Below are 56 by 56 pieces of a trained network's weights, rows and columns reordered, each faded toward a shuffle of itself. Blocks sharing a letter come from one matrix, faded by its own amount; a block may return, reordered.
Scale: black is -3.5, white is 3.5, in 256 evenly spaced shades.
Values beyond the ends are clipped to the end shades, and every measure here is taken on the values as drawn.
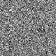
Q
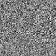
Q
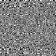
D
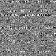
D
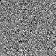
Q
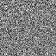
Q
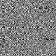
D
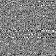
D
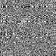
D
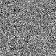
Q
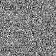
Q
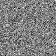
Q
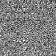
Q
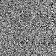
Q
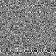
D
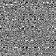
D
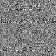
D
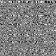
D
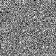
Q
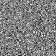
Q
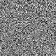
Q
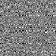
D
